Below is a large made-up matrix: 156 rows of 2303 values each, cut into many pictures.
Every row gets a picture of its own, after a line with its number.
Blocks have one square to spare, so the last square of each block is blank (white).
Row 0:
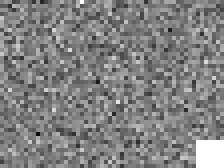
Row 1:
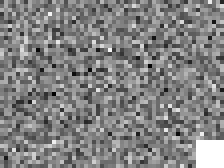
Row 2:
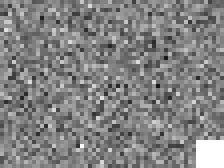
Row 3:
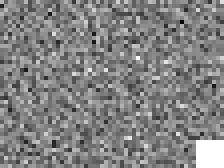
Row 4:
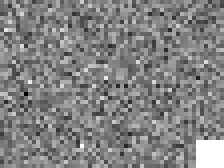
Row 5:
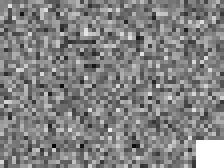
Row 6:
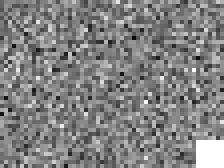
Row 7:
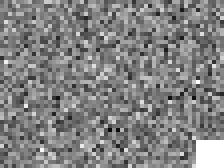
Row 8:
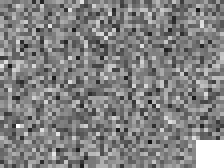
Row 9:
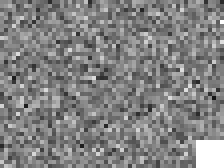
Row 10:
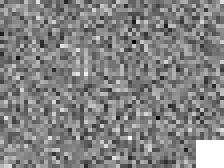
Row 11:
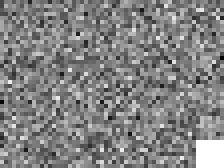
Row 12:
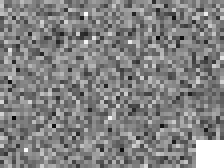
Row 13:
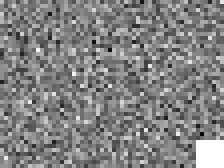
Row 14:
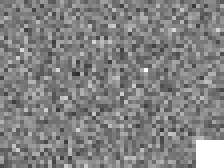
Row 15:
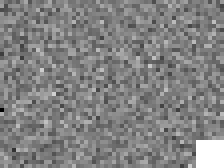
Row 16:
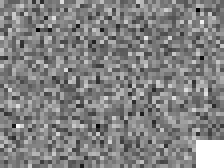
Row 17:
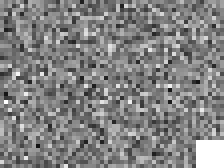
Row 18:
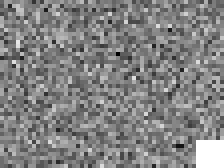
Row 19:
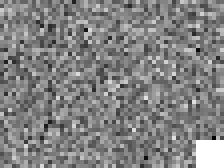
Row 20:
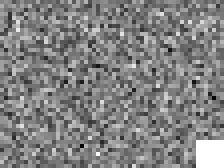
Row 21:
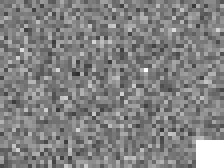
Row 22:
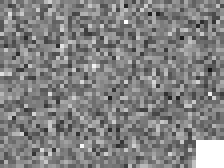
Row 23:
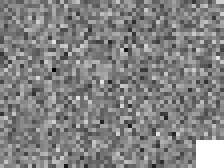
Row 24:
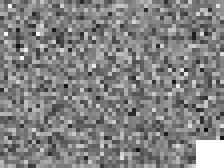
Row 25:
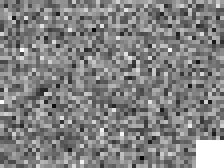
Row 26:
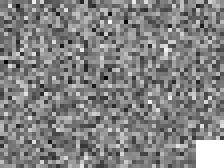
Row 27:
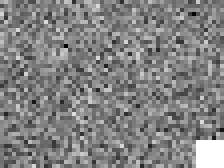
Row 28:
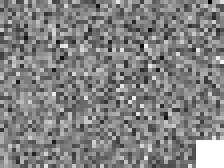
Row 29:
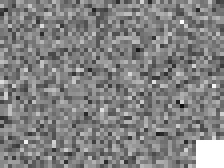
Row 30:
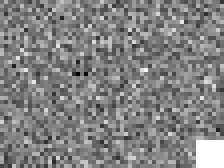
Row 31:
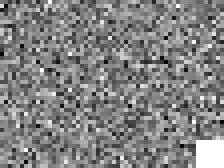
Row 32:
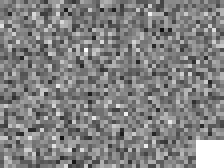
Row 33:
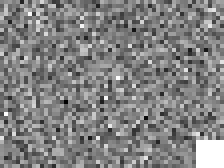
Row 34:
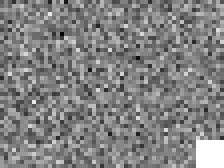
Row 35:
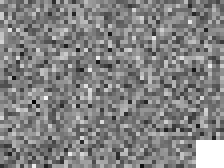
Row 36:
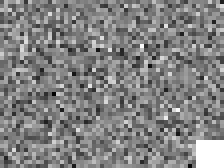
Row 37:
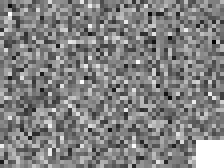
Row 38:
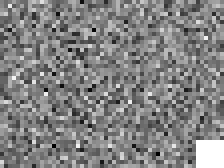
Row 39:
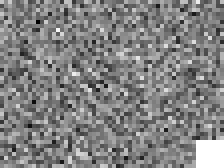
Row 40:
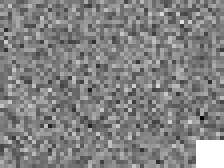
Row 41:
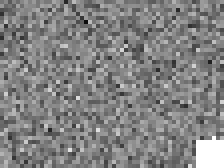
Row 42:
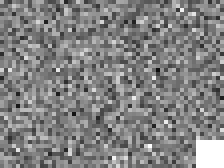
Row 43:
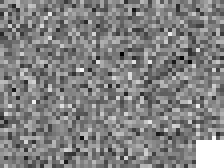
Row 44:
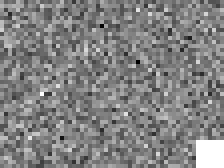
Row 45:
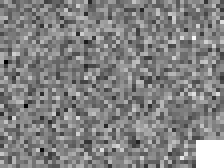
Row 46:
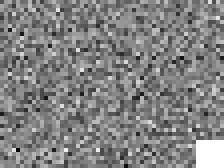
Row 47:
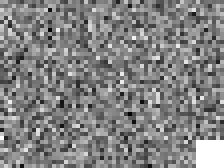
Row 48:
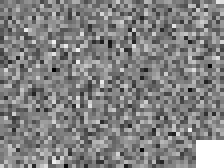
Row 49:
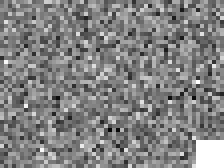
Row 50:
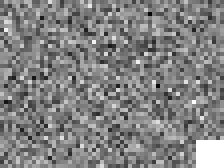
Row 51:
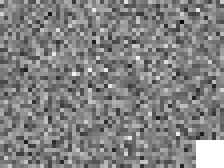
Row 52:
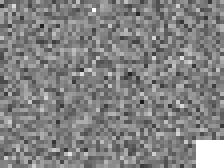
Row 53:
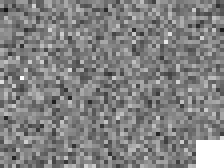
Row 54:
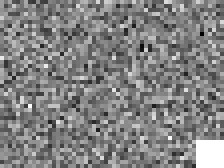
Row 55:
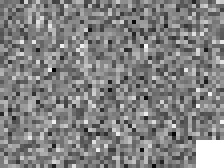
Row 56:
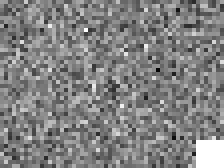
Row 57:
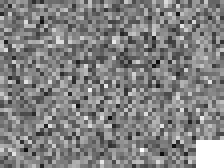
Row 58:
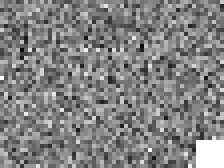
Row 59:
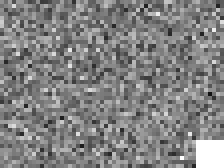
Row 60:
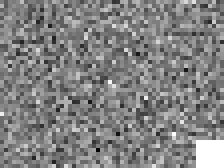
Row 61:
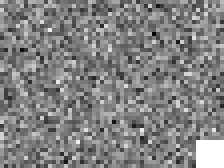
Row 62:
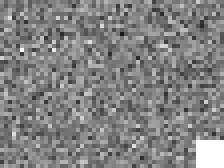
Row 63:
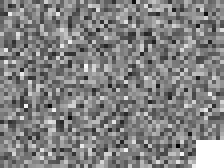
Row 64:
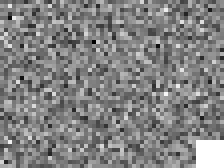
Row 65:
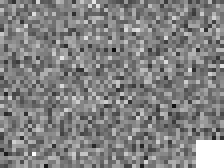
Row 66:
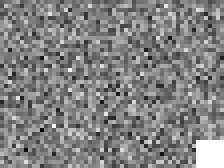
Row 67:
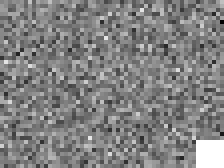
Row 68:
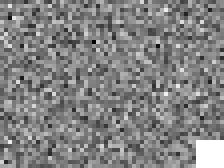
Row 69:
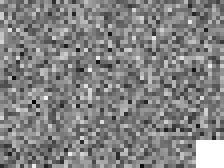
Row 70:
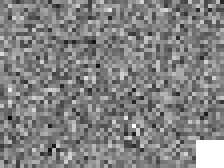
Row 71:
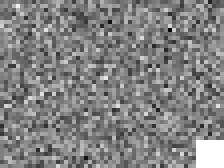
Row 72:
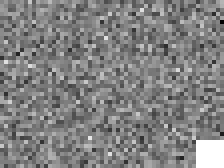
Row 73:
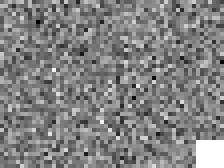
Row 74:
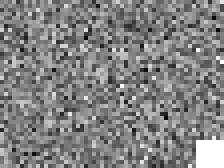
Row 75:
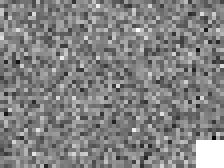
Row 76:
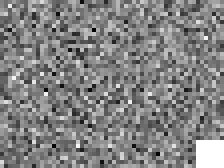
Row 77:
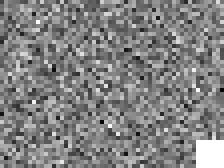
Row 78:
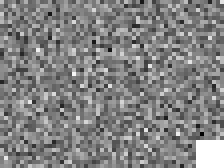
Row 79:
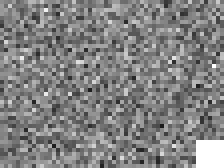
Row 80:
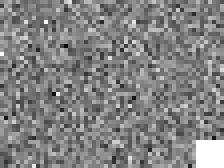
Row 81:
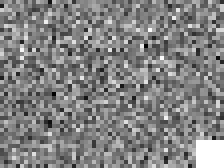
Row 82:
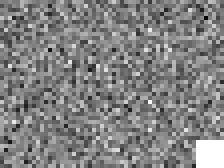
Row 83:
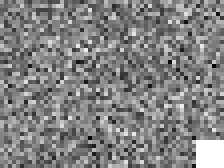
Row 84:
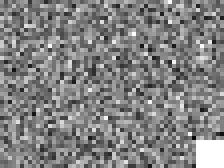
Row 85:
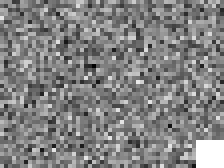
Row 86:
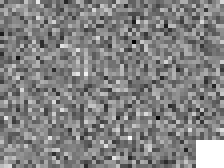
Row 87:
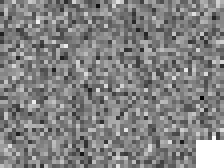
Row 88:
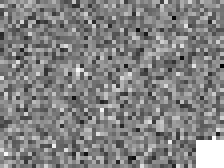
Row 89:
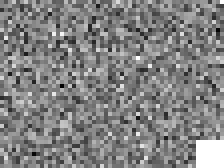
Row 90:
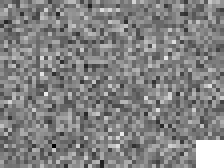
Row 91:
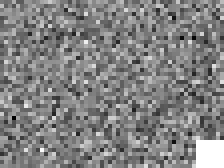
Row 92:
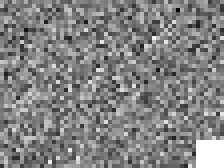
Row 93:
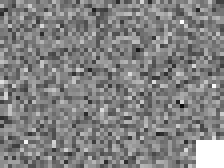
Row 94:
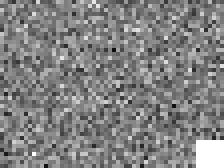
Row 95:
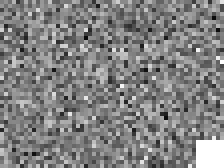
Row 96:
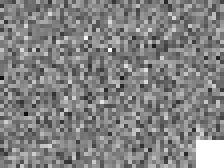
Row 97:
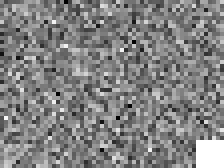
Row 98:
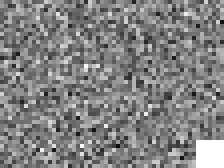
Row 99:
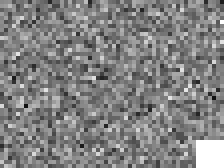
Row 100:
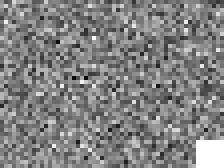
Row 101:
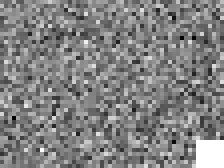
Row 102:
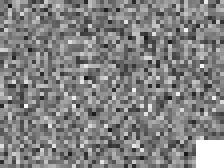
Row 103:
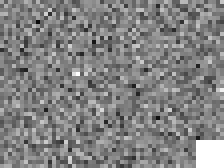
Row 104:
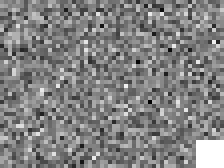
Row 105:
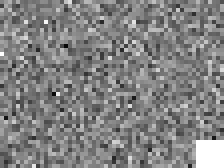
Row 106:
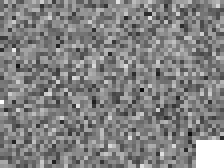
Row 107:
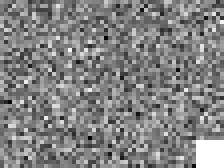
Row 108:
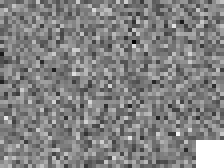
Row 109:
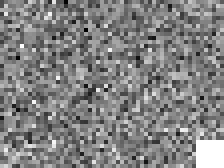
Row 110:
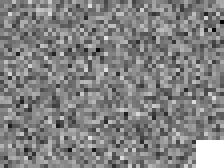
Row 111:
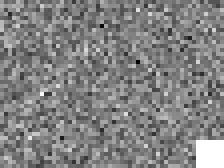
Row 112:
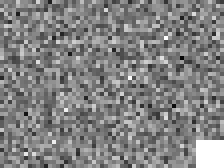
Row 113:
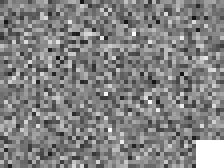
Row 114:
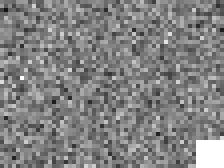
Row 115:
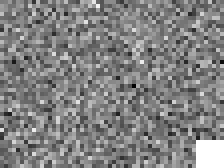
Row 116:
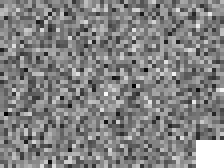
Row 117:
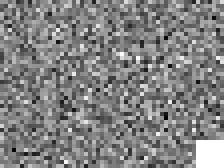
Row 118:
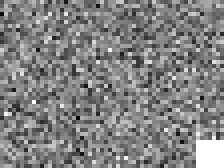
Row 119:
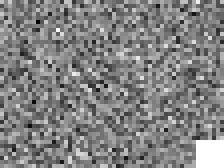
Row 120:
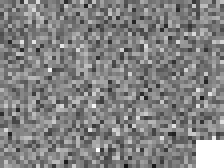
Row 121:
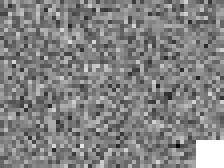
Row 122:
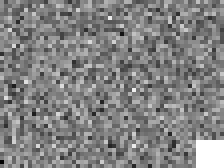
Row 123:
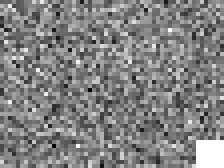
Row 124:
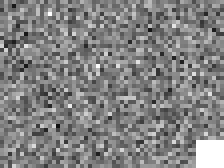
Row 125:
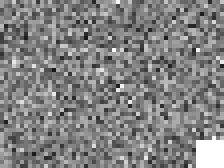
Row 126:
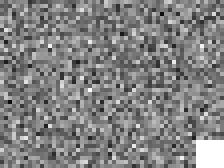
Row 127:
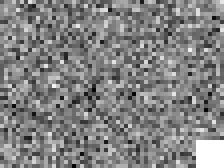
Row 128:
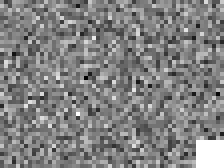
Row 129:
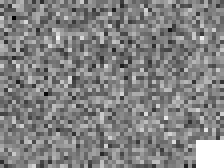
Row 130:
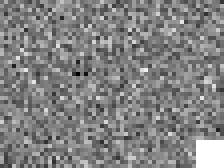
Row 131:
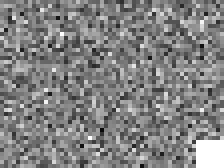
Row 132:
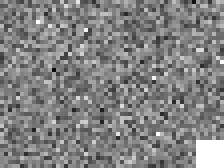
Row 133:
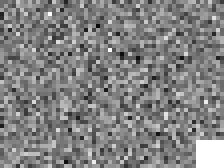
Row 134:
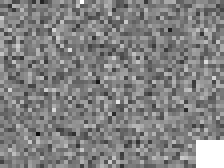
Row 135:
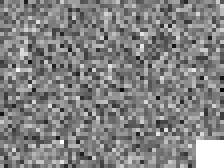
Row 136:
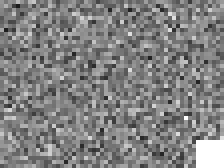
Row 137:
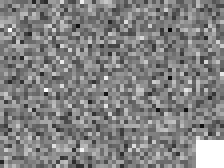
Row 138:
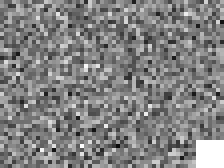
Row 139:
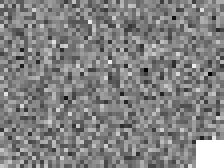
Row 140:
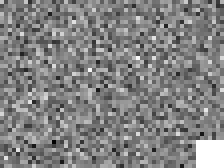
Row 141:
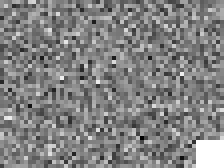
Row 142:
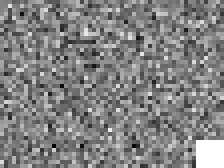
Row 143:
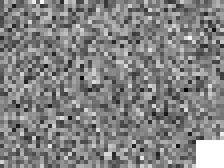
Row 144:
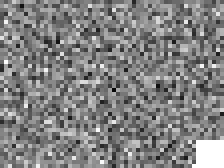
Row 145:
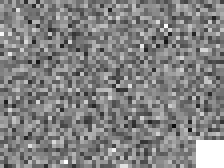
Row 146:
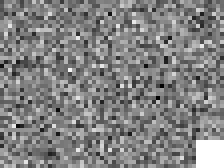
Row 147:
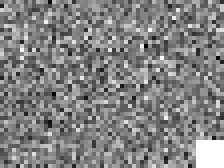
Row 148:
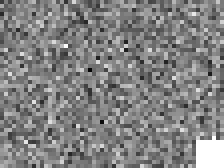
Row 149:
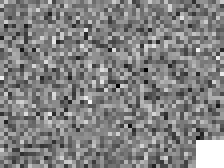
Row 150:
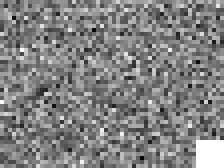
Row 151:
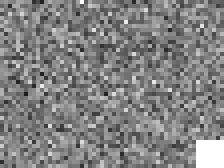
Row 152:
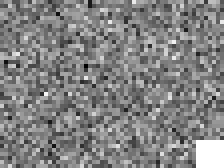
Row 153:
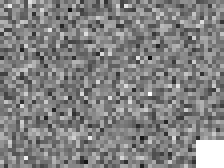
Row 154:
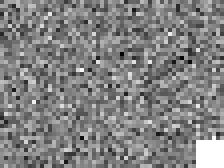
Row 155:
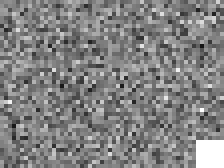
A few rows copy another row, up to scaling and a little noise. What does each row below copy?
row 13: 78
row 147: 81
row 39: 119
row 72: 67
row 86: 10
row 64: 68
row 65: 94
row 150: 25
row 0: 134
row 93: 29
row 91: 101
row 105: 80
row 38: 76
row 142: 5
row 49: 7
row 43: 154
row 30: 130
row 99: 9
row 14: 21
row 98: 138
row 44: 111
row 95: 74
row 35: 69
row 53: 114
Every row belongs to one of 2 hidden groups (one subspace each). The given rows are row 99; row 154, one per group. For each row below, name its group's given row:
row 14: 154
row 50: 99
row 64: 99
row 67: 99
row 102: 99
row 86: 154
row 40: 99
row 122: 99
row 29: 154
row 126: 99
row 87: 154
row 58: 154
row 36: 154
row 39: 154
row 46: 154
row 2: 99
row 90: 99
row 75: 154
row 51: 154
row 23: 154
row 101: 99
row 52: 154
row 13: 154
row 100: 99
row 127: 154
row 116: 154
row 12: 99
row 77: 154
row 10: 154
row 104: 99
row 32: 99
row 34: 154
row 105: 154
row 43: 154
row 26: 99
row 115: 154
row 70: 99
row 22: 99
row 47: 154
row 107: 99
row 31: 154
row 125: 154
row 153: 99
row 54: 99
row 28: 154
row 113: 99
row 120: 154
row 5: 99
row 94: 154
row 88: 154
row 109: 154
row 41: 154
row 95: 154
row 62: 99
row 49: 99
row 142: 99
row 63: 99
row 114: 154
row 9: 99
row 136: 99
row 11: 99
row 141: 99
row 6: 154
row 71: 99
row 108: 154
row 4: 99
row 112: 154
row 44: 99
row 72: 99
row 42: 154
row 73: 154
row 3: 154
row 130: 154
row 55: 154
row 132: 154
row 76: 99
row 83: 99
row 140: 154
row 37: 99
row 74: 154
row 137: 99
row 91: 99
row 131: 99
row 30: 154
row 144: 99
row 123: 99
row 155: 99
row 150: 99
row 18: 99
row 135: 154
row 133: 154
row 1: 154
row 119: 154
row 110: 99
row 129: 99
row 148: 154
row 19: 154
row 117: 154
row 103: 154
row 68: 99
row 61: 99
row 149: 154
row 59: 99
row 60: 154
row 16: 99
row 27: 154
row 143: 99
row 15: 154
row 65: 154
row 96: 154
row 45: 99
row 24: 99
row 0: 99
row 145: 154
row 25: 99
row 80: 154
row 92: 154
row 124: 99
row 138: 99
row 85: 99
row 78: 154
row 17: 99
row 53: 154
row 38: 99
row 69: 154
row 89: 154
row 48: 154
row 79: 99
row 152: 99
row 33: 154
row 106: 99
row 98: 99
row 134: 99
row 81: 154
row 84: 99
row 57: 99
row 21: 154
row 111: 99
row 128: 99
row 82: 99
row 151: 99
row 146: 99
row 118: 154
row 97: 154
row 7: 99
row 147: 154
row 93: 154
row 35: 154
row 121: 99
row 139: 154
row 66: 99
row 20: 99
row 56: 154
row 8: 99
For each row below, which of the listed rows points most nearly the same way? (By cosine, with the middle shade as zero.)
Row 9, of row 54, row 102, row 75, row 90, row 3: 54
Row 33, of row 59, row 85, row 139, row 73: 139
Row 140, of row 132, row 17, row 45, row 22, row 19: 19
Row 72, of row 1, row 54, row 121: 121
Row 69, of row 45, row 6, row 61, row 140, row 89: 140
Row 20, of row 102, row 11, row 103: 103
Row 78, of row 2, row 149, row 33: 149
